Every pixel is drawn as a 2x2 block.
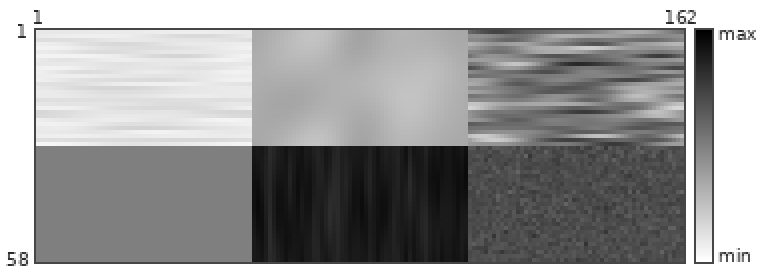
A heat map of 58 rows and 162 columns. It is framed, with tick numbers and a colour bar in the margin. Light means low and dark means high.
The table splits into 2 rows of 3 panels. Panel 1,1: very low, streaked across, faint in contrast. Panel 1,2: low, smooth, faint in contrast. Panel 1,3: middling, streaked across, strong in contrast. Panel 2,1: middling, flat. Panel 2,2: very high, streaked downward, faint in contrast. Panel 2,3: high, fine-grained, faint in contrast.
